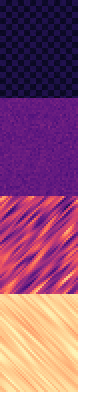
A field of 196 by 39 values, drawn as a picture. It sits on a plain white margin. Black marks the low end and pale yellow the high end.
It is made of 4 by 1 panels. Panel 1,1: very low, checkered, faint in contrast. Panel 2,1: low, fine-grained, faint in contrast. Panel 3,1: middling, slanting up to the right, strong in contrast. Panel 4,1: very high, slanting down to the right, faint in contrast.
